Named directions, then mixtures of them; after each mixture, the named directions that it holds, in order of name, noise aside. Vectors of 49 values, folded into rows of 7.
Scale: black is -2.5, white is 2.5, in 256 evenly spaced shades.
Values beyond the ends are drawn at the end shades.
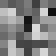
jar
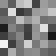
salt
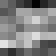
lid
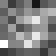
lid, salt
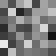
salt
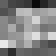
lid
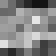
lid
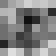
jar, lid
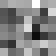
jar, lid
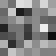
lid, salt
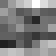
lid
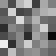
salt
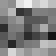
lid, salt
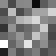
lid, salt
